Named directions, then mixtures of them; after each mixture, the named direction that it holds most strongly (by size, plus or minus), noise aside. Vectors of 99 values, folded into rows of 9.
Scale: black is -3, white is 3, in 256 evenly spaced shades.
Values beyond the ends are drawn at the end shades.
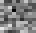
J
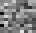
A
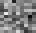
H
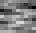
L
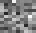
H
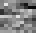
L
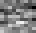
L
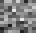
J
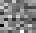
A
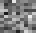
H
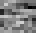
L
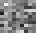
A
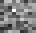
J
